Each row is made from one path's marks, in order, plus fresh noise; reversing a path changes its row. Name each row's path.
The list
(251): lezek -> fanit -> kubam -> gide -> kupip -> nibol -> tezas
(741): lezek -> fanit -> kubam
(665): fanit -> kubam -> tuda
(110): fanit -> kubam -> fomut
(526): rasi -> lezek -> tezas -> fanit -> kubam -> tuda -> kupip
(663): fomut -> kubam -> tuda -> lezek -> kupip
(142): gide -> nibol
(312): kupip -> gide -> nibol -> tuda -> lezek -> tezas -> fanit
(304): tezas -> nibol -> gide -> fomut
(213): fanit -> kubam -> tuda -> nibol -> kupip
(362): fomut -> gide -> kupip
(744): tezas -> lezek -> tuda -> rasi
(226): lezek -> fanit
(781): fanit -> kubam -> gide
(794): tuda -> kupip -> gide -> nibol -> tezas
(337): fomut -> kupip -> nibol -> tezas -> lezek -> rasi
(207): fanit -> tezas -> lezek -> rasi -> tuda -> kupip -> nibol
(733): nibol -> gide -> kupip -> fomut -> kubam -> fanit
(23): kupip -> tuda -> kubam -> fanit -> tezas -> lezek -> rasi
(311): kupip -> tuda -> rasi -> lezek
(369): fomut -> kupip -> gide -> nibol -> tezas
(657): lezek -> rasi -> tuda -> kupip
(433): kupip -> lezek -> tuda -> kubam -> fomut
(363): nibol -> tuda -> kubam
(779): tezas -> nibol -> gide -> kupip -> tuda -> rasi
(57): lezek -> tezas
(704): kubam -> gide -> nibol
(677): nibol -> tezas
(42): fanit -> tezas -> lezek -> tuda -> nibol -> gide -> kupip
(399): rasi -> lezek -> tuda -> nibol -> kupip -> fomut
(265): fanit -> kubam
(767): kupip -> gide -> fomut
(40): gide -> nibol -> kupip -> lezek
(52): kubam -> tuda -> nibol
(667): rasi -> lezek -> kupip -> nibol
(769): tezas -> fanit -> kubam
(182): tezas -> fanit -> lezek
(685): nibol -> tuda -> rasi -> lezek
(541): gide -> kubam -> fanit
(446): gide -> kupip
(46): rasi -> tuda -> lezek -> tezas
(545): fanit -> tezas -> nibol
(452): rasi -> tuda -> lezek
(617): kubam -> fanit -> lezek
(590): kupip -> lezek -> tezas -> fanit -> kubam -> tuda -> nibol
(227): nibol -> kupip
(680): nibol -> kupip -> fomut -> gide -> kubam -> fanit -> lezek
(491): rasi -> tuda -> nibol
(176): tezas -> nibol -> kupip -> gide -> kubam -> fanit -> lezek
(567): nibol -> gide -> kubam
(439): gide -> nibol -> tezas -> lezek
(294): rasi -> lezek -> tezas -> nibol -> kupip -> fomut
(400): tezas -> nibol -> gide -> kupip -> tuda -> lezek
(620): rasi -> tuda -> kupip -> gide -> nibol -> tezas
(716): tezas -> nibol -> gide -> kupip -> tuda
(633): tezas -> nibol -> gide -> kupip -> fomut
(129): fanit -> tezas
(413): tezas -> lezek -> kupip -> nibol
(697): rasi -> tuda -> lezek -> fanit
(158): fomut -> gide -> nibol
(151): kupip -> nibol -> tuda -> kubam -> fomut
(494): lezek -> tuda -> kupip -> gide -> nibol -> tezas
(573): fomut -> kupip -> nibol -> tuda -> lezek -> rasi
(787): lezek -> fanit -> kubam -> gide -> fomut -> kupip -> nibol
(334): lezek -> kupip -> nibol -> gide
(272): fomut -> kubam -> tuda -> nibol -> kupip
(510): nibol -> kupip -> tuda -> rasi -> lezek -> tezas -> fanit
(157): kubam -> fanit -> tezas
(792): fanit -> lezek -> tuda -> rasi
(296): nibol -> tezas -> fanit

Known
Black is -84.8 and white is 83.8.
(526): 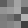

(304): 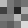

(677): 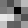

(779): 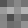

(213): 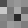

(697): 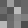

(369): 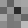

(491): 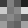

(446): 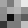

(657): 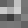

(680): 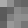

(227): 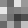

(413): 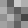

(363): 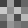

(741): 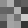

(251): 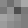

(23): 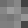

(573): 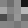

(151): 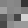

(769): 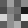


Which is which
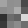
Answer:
(433)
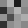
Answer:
(781)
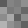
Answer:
(590)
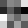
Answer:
(129)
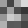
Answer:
(57)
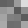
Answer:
(794)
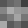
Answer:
(744)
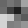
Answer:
(545)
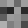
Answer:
(226)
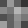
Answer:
(792)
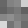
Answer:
(312)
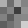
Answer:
(633)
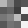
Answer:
(158)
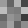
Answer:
(667)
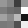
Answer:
(142)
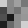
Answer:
(767)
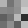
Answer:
(334)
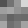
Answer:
(716)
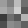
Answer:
(663)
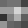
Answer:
(452)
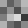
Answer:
(439)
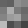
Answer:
(46)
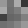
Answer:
(399)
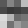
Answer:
(296)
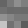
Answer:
(510)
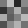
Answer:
(541)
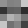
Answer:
(182)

